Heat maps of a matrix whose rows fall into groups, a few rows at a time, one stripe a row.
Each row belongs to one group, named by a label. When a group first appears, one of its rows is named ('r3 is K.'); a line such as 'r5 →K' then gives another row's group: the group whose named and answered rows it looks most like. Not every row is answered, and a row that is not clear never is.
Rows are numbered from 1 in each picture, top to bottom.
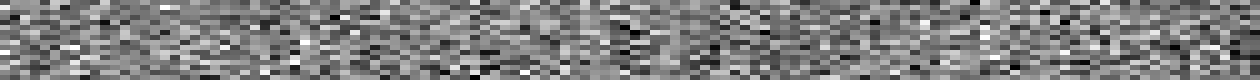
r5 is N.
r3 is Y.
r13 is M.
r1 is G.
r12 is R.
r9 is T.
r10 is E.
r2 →T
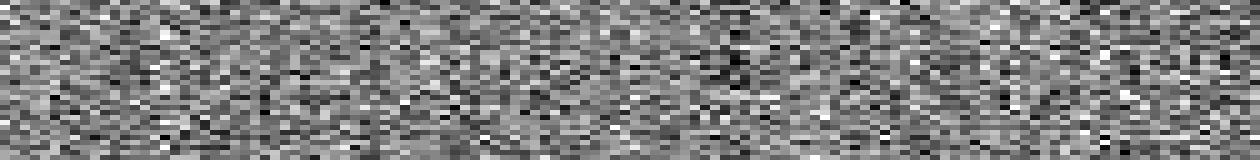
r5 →G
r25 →T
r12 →E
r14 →E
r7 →T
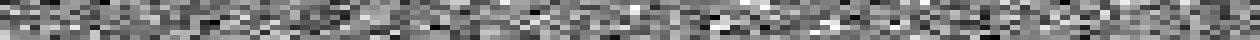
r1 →N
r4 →N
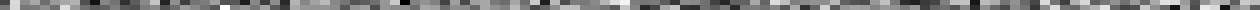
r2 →E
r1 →G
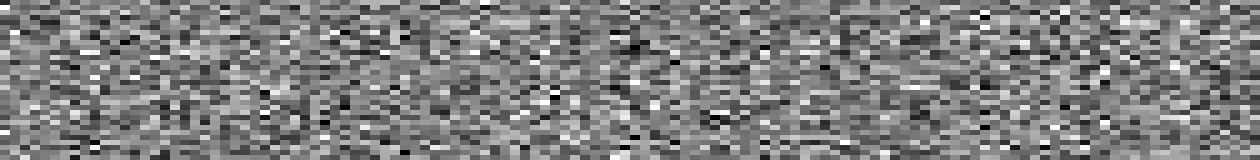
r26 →N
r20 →N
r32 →M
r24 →G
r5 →N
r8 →G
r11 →Y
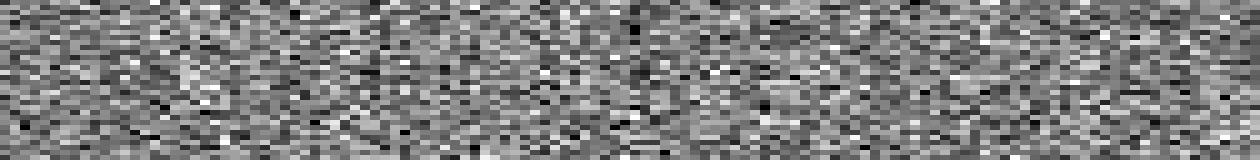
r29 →E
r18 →Y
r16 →R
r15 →Y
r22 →R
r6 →E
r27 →G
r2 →Y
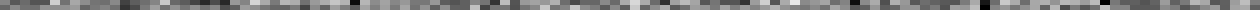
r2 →N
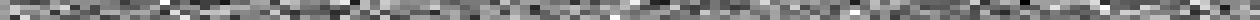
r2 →E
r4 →M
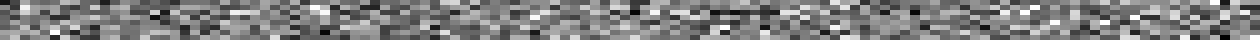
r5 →E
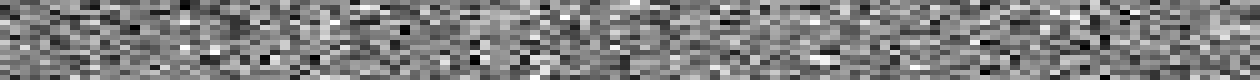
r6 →G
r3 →E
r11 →Y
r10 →M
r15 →N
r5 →Y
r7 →G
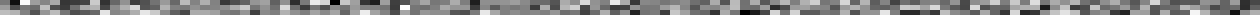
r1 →M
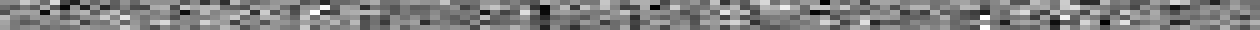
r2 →M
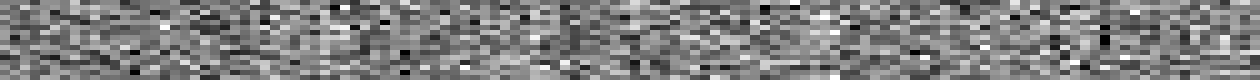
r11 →G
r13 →M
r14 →E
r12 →N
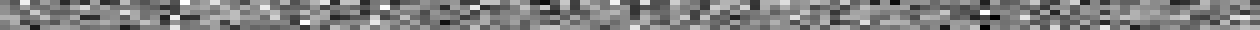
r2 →Y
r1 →M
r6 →N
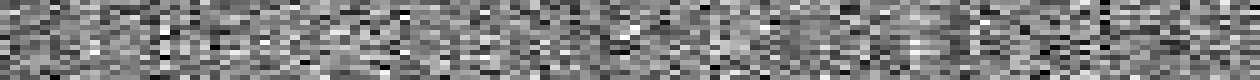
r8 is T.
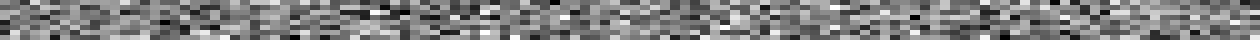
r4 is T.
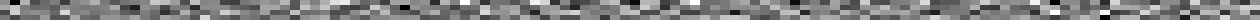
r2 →G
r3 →E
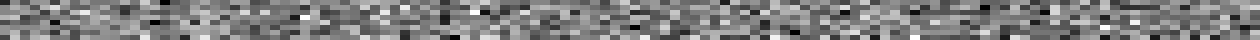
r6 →R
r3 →Y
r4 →T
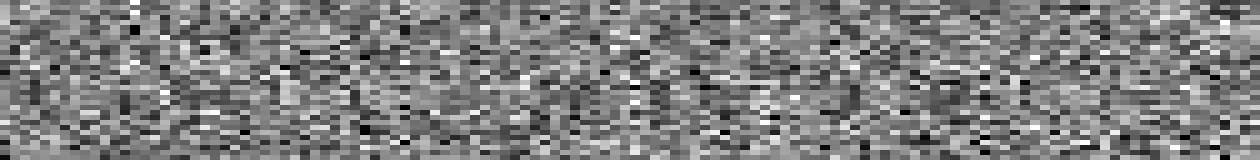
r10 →M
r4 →G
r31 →N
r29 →G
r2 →M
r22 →G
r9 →Y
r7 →G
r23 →Y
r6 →G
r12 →M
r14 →R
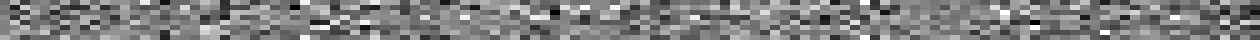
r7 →R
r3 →N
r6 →M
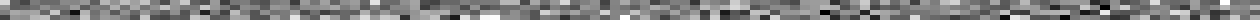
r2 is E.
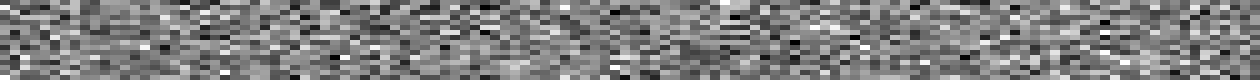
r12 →M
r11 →E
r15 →E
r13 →N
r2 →T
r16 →T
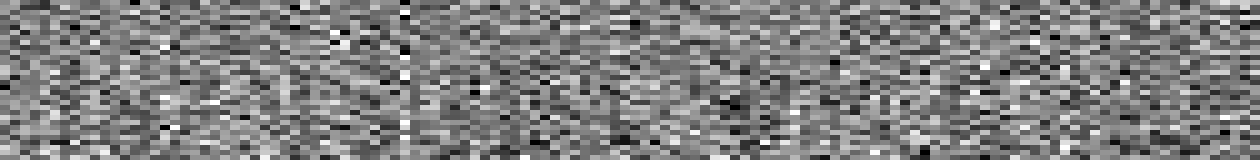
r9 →M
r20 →T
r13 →Y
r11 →G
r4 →G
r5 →R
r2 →T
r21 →Y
